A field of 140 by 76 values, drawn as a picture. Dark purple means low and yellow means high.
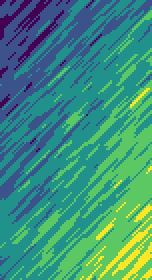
The bottom right is the ninth with the highest average. Neither half mirrors the other. The grain runs diagonally up to the right. The field climbs toward the bottom right.
